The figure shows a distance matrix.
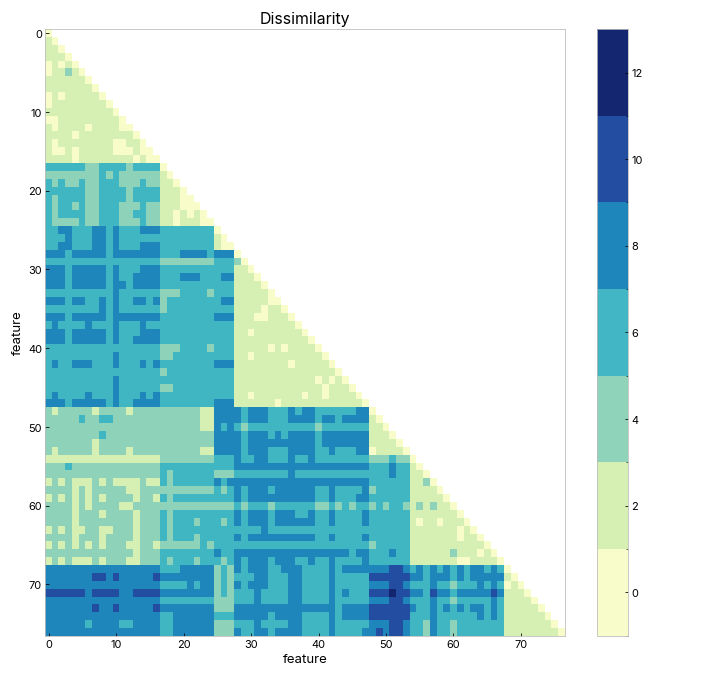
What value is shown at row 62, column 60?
2
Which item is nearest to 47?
34
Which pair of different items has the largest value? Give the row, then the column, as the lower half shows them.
71, 51
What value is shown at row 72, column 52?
10
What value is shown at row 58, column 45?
6
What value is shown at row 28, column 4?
8
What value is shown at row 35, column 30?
2
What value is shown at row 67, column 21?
6
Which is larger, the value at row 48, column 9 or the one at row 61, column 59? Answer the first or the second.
the first
